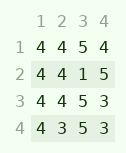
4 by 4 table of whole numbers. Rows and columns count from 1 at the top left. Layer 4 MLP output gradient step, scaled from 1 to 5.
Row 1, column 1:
4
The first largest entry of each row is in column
3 4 3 3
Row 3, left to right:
4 4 5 3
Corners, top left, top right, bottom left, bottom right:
4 4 4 3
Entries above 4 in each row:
1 1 1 1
